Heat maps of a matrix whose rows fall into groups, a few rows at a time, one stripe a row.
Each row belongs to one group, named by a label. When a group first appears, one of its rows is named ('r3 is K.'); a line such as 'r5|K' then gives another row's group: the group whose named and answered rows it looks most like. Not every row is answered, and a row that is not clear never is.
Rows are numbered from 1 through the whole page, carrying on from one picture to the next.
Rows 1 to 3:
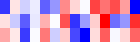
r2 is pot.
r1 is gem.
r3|pot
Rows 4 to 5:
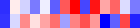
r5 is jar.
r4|gem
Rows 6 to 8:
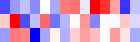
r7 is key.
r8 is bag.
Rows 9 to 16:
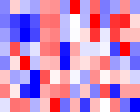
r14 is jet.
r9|jar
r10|jet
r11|jet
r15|pot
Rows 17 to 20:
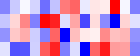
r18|jar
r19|bag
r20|jet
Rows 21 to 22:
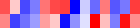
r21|pot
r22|jet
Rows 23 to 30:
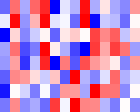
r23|key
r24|key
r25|gem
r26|jet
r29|gem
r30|jar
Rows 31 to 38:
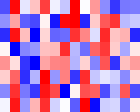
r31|jar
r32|gem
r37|jar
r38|key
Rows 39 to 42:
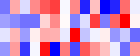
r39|jar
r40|jet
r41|jar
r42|key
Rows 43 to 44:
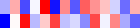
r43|key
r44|bag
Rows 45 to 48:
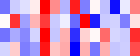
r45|jar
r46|key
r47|pot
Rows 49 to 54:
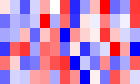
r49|pot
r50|pot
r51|bag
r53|pot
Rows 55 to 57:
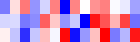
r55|bag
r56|jet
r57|pot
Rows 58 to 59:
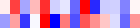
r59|key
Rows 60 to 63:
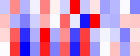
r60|jar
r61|jet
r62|key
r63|key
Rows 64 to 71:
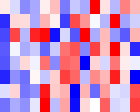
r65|bag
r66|key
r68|gem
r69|gem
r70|pot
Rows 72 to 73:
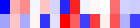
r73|gem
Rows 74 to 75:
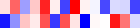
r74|jar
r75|gem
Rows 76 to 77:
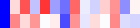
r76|bag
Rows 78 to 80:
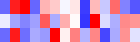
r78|bag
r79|jet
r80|jar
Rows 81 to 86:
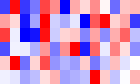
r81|jar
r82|jet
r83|jet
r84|gem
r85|key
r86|jet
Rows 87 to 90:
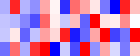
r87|jar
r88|jet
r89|pot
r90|key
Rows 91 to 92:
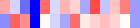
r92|bag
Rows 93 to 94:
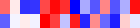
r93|pot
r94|jar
